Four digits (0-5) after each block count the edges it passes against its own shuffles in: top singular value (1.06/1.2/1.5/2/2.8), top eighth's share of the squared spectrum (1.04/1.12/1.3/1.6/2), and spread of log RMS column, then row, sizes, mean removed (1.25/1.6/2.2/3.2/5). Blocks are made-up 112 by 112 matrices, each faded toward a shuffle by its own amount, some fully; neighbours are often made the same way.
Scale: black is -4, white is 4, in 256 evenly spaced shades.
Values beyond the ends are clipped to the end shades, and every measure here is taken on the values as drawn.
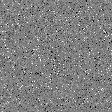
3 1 0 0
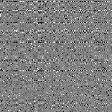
5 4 2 3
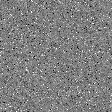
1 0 0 0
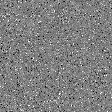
2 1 0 0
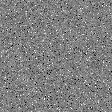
1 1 0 0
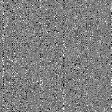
4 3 3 1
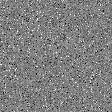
2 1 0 0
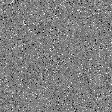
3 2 1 0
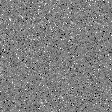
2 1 0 0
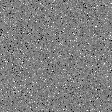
1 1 0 0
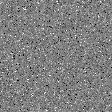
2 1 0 0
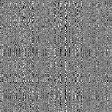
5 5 4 2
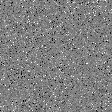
0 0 0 0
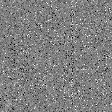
3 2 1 1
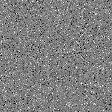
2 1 1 0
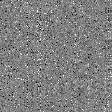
3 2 2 0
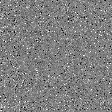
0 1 1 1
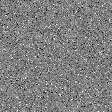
0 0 0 0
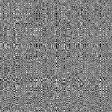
5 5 4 3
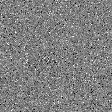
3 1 1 0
